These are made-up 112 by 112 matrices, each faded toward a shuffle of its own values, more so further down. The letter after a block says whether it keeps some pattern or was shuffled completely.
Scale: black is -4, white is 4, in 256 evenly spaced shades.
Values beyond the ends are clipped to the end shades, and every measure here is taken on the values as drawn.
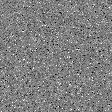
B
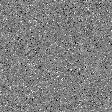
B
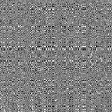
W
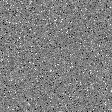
B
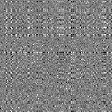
W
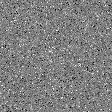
B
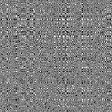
W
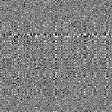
W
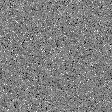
B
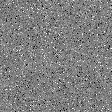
B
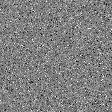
B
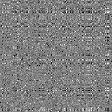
W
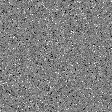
B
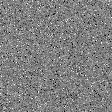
B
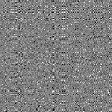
W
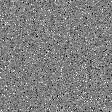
B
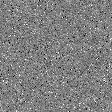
B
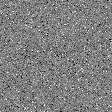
B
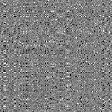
W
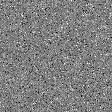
B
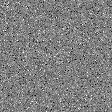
B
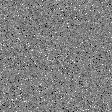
B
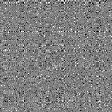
W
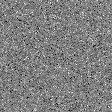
B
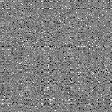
W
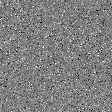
B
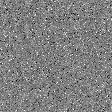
B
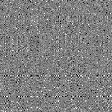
W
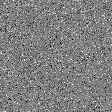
B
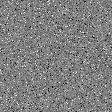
B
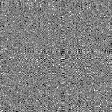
W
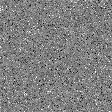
B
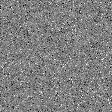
B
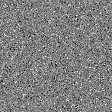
B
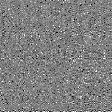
W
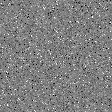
B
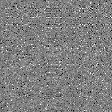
W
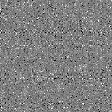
W
